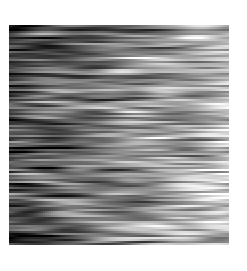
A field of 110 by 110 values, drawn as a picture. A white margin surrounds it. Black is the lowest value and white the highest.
Ninth with the lowest average: top left. Grain: streaks across. Ninth with the highest average: bottom right. Slope: up to the right.
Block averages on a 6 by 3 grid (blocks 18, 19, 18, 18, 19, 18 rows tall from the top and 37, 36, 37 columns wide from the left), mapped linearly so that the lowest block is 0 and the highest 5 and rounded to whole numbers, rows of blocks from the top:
024 | 124 | 134 | 134 | 125 | 035
